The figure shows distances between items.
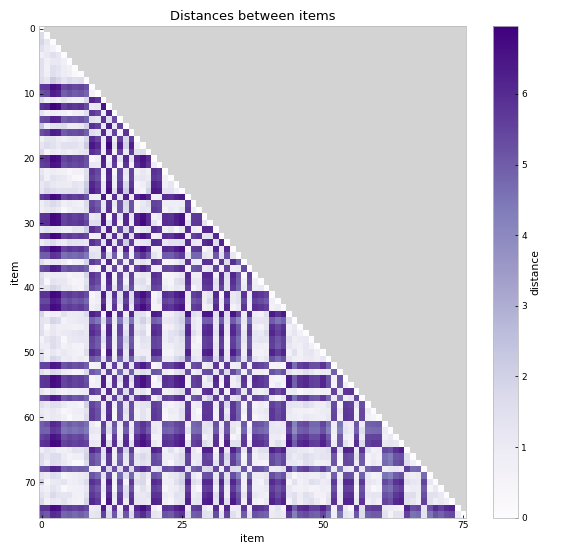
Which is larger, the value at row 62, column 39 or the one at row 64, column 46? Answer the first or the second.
the second
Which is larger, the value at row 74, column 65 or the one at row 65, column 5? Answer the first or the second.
the first
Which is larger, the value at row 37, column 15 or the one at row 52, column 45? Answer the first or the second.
the first
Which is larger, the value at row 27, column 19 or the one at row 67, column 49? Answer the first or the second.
the first
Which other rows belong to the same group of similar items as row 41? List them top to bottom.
9, 10, 12, 14, 16, 20, 21, 26, 29, 30, 32, 34, 35, 37, 42, 43, 52, 54, 55, 57, 61, 62, 63, 64, 68, 74, 75
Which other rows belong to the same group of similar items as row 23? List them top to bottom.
0, 1, 2, 3, 4, 5, 6, 7, 8, 11, 13, 15, 17, 18, 19, 22, 24, 25, 27, 28, 31, 33, 36, 38, 39, 40, 44, 45, 46, 47, 48, 49, 50, 51, 53, 56, 58, 59, 60, 65, 66, 67, 69, 70, 71, 72, 73
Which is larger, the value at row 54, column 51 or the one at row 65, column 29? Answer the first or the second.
the second
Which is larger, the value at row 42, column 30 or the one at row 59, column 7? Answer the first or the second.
the first
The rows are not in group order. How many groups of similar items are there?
2
